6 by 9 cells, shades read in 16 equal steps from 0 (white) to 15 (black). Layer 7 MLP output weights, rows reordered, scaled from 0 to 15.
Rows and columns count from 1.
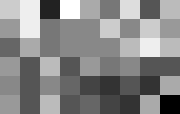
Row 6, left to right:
6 10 4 10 9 11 12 5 15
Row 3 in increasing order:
1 4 4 5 7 7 7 8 9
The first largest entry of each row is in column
3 3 1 2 6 9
